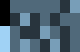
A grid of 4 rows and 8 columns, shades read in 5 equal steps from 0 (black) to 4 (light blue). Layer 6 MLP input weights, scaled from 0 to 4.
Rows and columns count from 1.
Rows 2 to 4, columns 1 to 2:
0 1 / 4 2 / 4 2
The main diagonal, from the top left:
0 1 1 2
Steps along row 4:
down up down down up down up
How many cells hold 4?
2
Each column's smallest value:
0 1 1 1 1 1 1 2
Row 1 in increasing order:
0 1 2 2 2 2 2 3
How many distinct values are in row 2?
4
